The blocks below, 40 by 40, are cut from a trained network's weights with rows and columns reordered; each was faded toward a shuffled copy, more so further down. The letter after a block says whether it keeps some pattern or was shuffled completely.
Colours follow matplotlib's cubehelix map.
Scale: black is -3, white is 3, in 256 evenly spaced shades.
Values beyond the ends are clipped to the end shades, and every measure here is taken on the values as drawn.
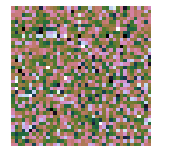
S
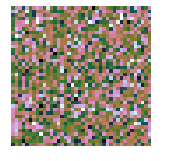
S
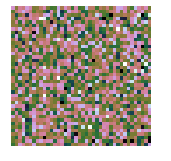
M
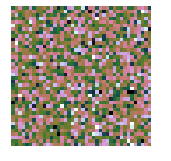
M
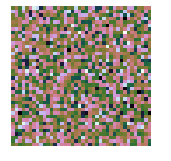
S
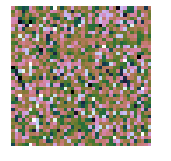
S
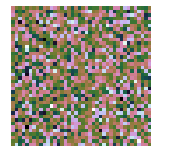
M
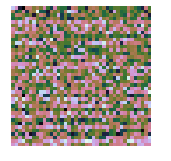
S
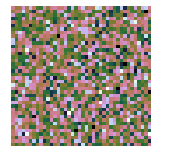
M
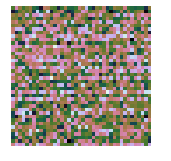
S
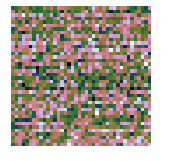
S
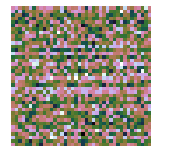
S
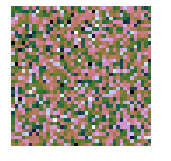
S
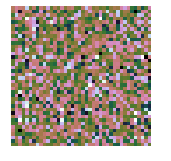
S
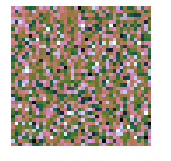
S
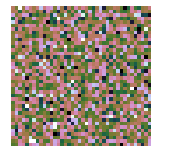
M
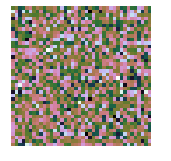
S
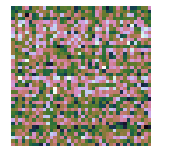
S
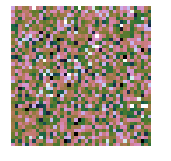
S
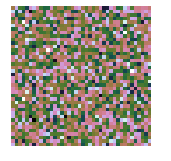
M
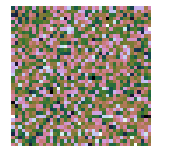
S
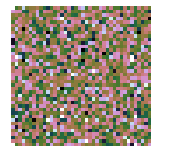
S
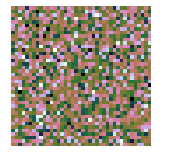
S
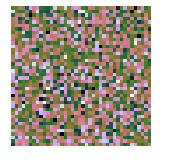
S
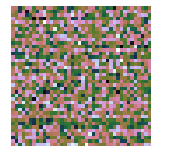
S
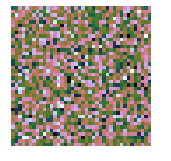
S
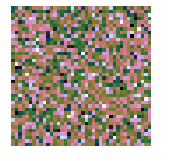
M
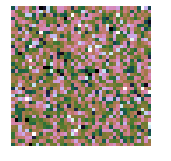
M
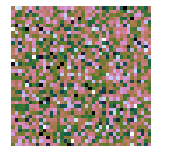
M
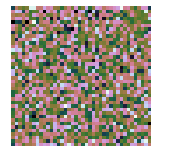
S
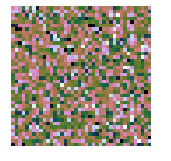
S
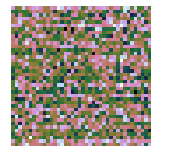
S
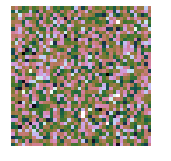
M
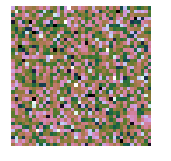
M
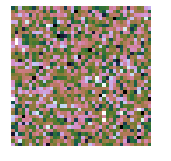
M
